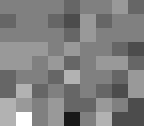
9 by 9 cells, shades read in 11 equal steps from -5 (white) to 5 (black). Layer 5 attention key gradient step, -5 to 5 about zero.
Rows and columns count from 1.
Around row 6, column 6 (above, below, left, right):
0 0 -2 0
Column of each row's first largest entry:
5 5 5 9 5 1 8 9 5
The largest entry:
4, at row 9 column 5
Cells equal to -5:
1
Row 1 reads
0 0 0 0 1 0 0 -1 1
